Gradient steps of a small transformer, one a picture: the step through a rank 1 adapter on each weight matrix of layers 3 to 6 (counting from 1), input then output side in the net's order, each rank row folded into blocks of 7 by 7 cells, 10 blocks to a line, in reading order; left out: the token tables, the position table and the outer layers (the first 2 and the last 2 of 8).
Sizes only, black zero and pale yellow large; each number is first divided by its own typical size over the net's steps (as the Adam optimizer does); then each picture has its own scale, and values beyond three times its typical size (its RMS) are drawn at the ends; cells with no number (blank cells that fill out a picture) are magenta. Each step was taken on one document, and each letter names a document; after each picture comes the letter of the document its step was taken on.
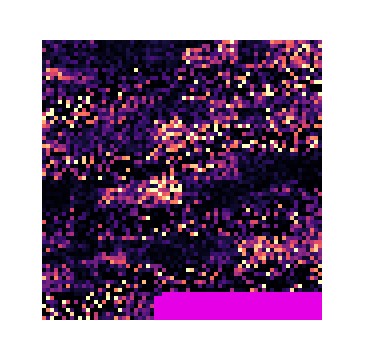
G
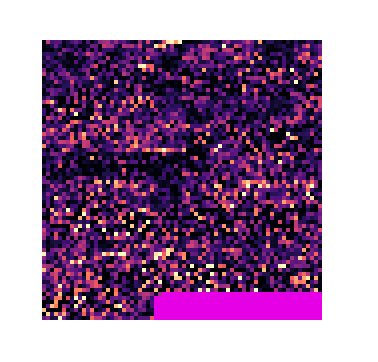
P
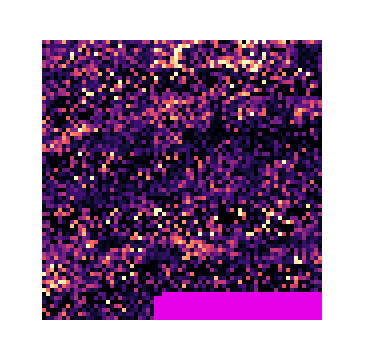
P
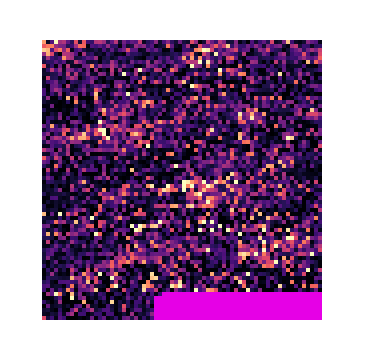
P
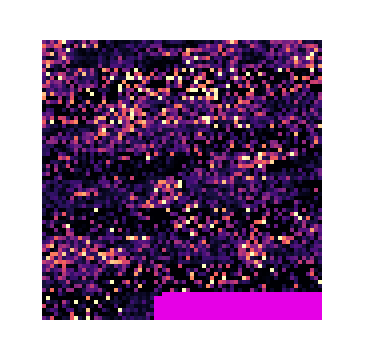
G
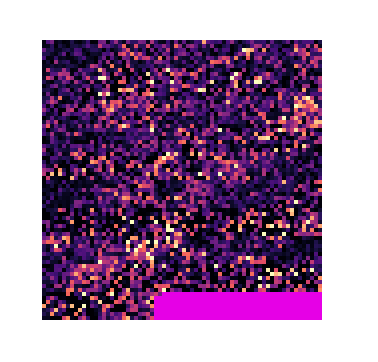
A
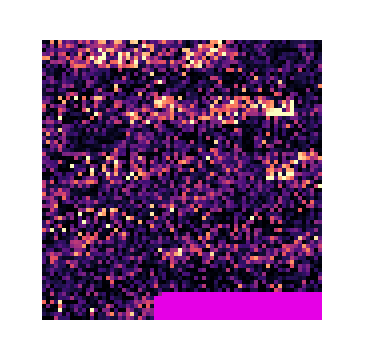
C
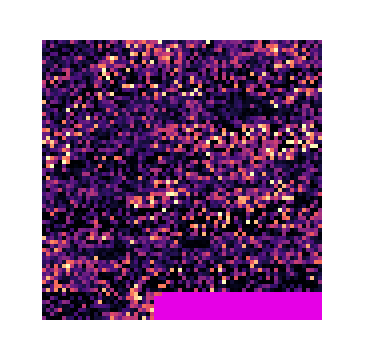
A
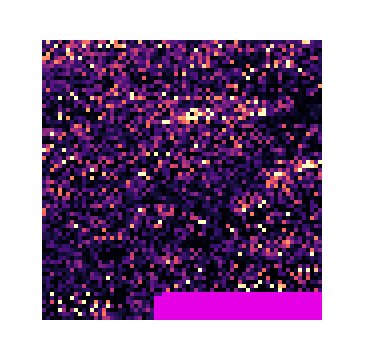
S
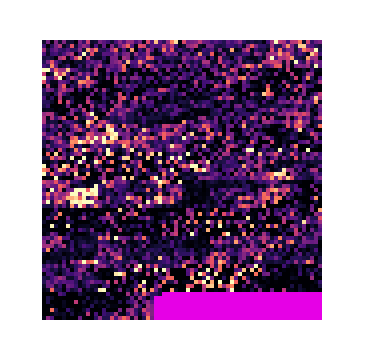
G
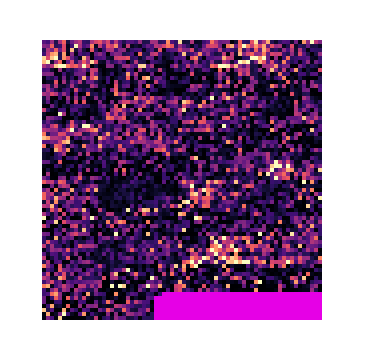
P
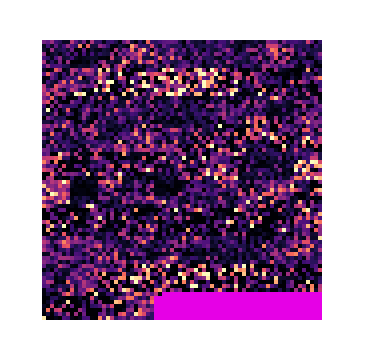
A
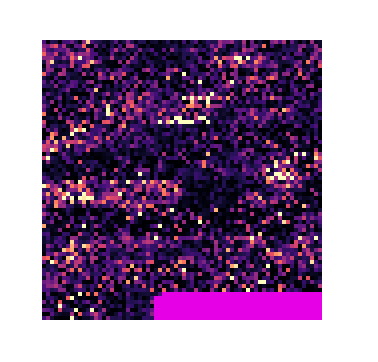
S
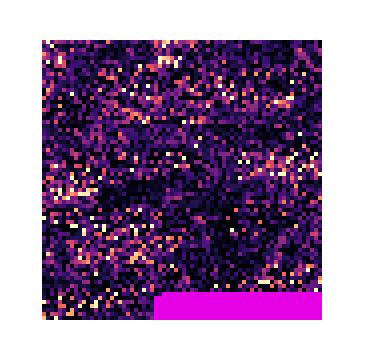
S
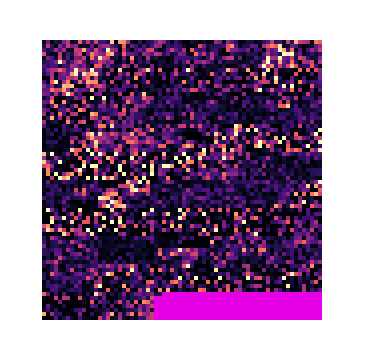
C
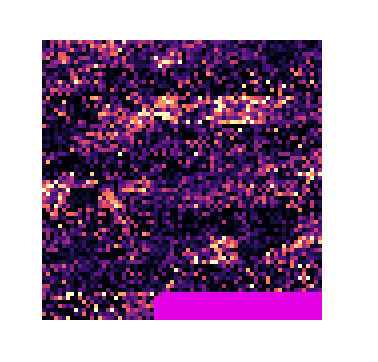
C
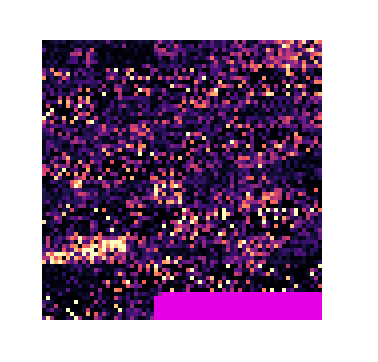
G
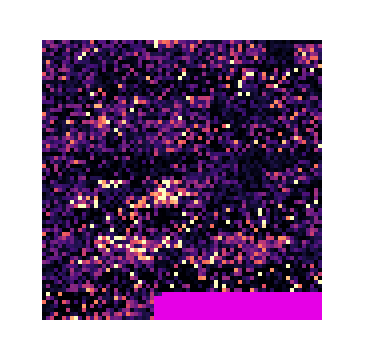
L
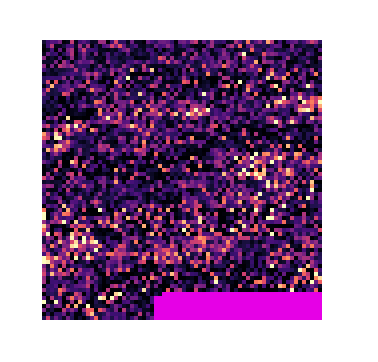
P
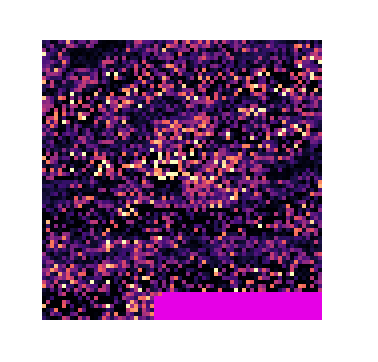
A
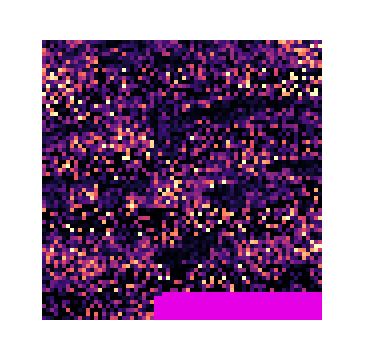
G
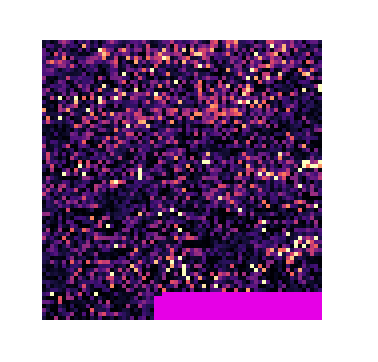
S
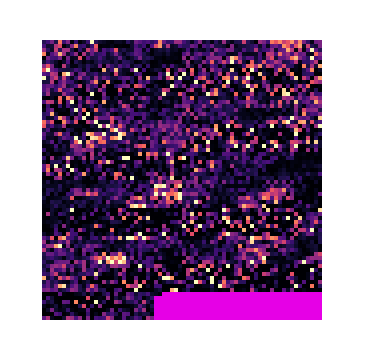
G
